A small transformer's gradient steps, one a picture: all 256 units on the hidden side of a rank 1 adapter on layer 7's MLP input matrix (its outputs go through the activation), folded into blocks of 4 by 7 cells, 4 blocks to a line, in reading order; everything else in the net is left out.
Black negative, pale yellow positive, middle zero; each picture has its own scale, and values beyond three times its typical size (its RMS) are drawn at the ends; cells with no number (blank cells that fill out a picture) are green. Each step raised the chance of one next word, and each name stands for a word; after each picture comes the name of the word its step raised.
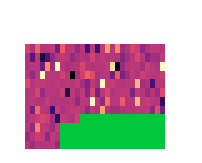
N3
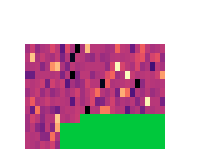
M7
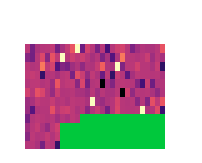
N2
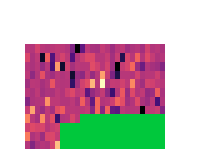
N2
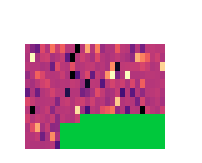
M7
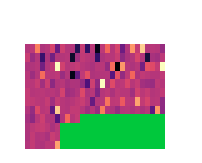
N3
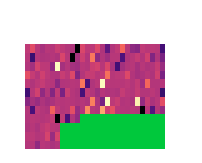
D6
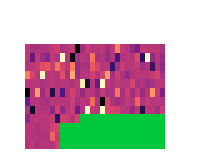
D6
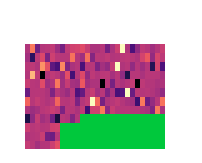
N2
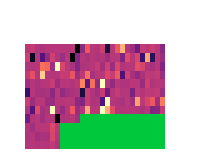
D6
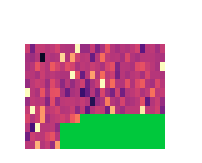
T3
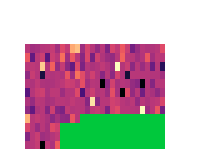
N2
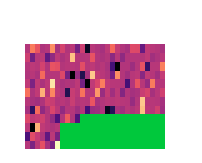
N3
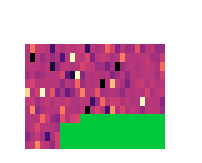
T3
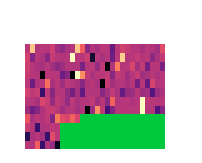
N2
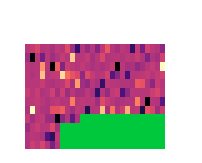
T3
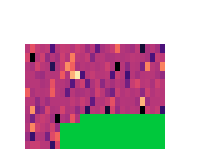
T3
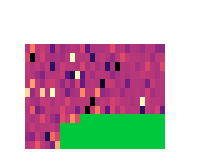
T3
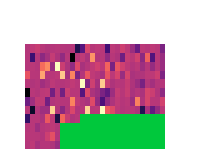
D6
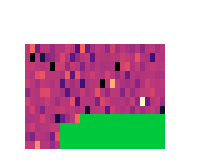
T3
